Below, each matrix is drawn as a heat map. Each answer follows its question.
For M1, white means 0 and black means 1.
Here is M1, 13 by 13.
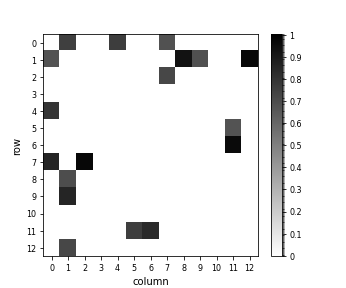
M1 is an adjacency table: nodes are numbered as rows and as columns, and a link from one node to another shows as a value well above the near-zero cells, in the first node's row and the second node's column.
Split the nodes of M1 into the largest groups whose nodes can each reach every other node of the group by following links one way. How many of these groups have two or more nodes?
2
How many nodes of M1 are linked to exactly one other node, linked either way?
7
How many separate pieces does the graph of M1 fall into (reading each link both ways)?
4
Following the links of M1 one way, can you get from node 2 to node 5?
no
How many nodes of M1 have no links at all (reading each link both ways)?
2
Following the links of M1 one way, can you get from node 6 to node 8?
no
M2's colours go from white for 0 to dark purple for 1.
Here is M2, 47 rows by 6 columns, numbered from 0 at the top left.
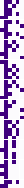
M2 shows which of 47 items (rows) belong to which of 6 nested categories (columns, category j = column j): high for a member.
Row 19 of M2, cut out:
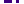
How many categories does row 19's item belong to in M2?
3
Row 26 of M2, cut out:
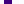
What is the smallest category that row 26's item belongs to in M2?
2
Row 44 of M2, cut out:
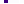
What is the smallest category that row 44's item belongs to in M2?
1
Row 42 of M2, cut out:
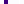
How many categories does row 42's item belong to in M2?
1
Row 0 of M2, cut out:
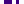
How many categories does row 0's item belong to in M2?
3
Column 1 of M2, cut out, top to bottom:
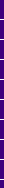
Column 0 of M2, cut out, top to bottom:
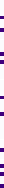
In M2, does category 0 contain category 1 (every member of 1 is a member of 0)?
no
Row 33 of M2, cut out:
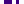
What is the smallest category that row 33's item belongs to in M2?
4
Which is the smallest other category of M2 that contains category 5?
1
